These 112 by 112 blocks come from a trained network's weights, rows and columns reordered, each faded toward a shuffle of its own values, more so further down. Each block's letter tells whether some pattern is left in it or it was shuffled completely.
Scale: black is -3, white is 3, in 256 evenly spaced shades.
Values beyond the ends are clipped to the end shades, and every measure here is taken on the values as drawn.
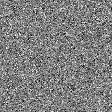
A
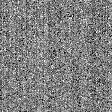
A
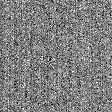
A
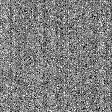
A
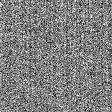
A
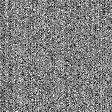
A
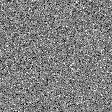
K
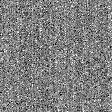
A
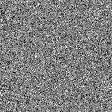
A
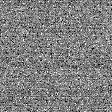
A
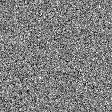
A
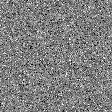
K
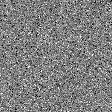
K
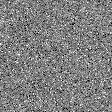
K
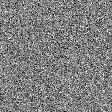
K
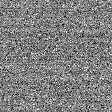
A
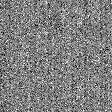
A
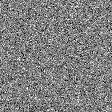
K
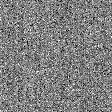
A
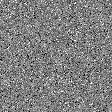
K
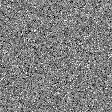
K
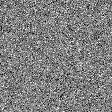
K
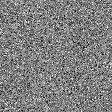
K
